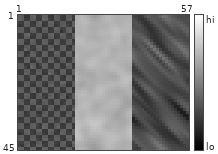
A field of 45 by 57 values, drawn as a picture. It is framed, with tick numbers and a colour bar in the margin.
It is made of 1 by 3 panels. Panel 1,1: low, checkered. Panel 1,2: high, blotchy, faint in contrast. Panel 1,3: low, slanting down to the right.
